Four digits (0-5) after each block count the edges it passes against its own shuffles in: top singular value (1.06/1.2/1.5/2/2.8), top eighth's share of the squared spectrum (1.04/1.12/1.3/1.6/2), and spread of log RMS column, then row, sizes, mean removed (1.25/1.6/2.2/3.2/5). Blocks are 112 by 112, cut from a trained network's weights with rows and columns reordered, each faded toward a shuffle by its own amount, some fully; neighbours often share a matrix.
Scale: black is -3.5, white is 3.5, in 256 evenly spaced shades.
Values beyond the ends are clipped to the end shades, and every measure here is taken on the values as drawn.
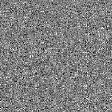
3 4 2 3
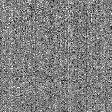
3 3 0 2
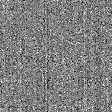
3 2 1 2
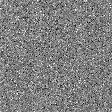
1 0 0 0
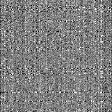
4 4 2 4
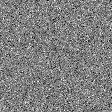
1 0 0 0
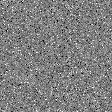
0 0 0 0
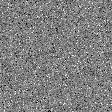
0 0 0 0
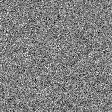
0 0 0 0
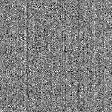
3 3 1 2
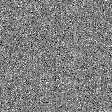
0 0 0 0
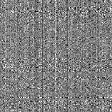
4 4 2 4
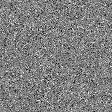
1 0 0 0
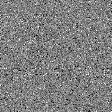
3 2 1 1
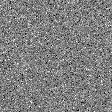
1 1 0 0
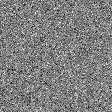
1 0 0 0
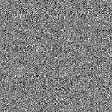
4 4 3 3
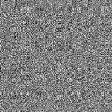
4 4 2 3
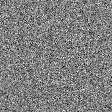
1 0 0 0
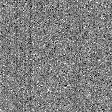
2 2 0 1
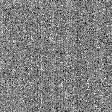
2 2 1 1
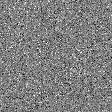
0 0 0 0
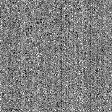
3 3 1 2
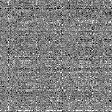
4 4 3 2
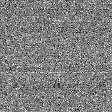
2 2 1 0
